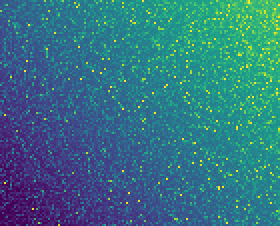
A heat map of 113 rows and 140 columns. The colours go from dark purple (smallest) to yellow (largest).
On average the colour sits 40% of the way up the scale. The field climbs toward the top right. No regular stripes run through it. The texture is fine-grained noise. The bottom left is the ninth with the lowest average. The top right is the ninth with the highest average. Neither half mirrors the other.
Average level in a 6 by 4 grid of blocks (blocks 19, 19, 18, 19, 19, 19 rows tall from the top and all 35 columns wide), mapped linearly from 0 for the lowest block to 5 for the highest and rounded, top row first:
2345 | 2345 | 1234 | 1234 | 0123 | 0123
